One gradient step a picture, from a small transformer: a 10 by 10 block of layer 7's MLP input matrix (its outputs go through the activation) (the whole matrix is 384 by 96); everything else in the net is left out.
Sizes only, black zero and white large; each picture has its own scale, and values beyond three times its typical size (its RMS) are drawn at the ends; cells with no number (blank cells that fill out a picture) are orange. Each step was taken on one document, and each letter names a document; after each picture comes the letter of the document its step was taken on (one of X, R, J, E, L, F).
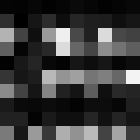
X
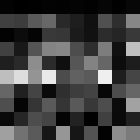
X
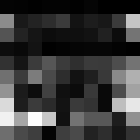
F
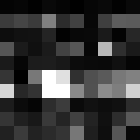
X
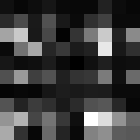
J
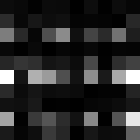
F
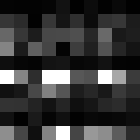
X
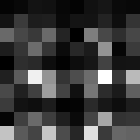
J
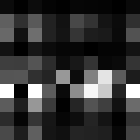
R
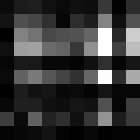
J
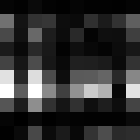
R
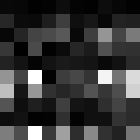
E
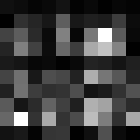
J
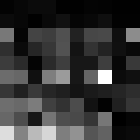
E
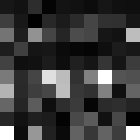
E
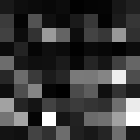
F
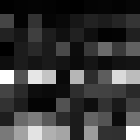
R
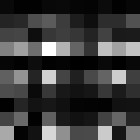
X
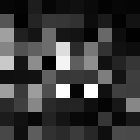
E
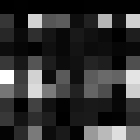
R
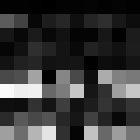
R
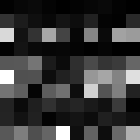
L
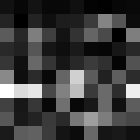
R
